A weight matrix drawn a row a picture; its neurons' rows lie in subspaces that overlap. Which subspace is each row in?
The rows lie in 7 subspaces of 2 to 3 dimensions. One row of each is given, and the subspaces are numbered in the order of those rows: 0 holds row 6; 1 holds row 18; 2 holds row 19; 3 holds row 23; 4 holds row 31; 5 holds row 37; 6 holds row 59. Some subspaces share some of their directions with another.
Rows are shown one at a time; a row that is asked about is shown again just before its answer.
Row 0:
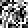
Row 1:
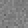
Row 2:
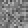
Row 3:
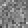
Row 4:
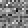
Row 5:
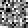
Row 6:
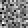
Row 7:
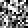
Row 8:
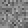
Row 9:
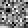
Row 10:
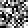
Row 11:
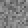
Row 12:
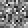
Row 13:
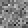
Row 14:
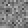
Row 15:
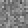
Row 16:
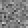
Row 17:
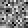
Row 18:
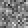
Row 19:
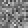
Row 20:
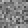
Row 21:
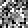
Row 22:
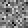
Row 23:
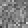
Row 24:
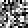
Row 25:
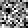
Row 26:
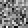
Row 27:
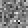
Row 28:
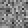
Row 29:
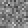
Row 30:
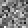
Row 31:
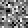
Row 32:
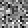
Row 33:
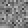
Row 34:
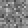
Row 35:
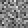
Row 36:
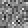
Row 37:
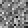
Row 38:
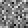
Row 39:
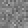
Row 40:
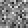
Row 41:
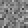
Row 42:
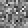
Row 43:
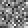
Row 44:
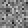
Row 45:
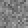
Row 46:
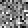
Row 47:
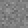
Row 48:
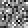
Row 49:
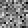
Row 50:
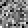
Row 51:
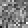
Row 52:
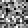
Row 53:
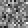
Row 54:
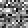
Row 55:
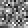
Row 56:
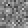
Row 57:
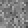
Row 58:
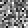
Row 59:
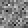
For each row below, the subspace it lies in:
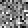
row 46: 4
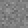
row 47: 0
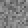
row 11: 1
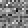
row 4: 5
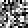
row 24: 2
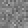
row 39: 2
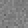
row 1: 3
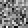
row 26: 3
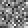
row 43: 5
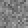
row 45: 1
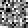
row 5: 0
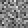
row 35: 0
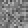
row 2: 2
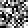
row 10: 5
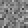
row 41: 6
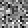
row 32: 4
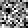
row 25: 0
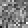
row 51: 3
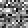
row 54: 5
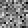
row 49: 4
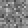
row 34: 4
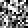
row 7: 1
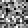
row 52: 4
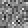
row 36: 4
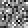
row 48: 4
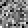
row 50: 3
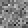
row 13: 6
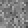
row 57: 5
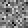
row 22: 3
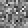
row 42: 1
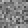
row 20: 4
